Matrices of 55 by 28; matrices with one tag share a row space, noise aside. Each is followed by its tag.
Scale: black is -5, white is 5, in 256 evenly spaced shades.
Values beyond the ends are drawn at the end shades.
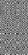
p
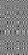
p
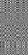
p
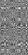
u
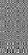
p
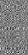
p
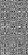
u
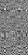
u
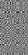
p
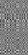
p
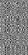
p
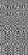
p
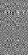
p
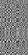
p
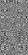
u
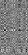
u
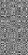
u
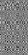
p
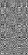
u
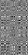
u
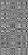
u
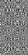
p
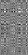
u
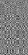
p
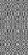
p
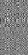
p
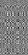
p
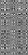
u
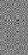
p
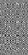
p
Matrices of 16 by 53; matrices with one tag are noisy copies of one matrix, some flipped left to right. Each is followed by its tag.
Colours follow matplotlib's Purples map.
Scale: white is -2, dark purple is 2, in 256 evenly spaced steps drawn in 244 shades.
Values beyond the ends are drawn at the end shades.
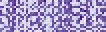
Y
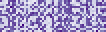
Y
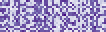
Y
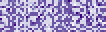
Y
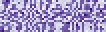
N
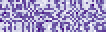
N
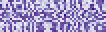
N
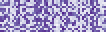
Y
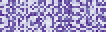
Y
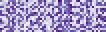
Y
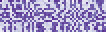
N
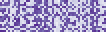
Y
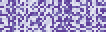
Y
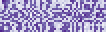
N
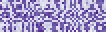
N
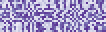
N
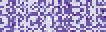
Y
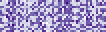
Y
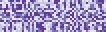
N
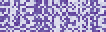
Y
